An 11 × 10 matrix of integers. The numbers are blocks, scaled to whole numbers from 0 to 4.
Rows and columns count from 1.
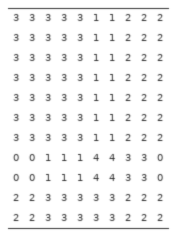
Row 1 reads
3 3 3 3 3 1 1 2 2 2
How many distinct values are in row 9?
4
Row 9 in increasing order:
0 0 0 1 1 1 3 3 4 4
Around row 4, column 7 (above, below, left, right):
1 1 1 2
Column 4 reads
3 3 3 3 3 3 3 1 1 3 3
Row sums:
23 23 23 23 23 23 23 17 17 25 25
